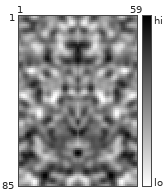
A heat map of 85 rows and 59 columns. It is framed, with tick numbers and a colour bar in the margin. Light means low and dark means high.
Mirror symmetry: left to right. Grain: blotchy. Lone odd cells: none. Histogram: bell-shaped. Average level on the scale: 50%.
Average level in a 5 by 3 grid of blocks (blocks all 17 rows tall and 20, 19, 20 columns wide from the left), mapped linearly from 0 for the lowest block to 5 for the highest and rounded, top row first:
101 | 232 | 030 | 454 | 333
